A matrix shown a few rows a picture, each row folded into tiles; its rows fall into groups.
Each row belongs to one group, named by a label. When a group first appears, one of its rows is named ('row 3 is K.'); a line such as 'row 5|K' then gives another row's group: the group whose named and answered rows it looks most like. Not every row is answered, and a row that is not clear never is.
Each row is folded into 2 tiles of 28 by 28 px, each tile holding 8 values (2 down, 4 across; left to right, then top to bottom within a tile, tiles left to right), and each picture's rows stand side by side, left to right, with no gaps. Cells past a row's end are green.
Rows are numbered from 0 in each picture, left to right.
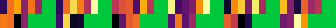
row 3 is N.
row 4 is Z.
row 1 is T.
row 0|Z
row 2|N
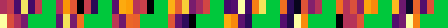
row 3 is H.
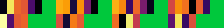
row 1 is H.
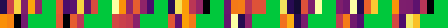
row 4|T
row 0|Z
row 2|H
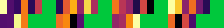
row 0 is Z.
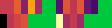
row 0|N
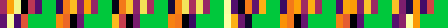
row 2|Z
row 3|Z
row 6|Z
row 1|Z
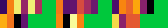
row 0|Z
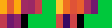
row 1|H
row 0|H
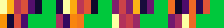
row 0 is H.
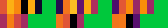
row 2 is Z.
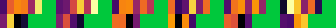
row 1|T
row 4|Z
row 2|Z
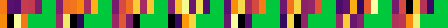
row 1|T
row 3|N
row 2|T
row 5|T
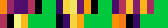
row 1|N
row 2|Z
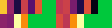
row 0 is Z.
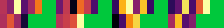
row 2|N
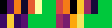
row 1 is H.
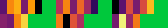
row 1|H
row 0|N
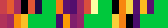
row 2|Z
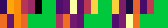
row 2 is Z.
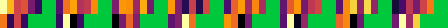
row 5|T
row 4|Z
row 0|H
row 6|Z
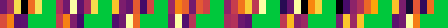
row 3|T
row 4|T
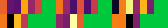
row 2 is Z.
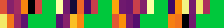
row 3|Z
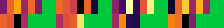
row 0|Z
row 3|Z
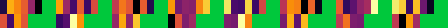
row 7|H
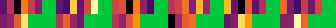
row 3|N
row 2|H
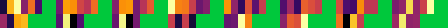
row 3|H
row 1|T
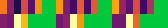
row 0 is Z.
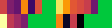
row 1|H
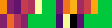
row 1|T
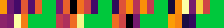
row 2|Z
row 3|Z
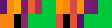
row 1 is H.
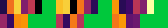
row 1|H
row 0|N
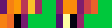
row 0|Z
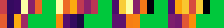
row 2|N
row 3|N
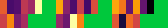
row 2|H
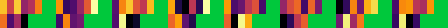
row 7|T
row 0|H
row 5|N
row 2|T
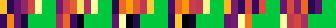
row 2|T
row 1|T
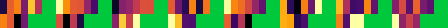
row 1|H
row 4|H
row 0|Z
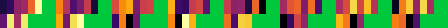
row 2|T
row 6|Z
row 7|Z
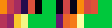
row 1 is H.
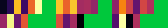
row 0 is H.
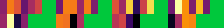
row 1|Z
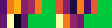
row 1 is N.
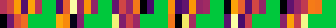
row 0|N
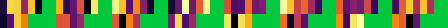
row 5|H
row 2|H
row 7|Z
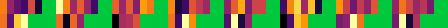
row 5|N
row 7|T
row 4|T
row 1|H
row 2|N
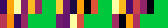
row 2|H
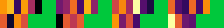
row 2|H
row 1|N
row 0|H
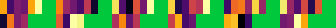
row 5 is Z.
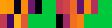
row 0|H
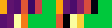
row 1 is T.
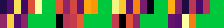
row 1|N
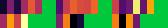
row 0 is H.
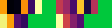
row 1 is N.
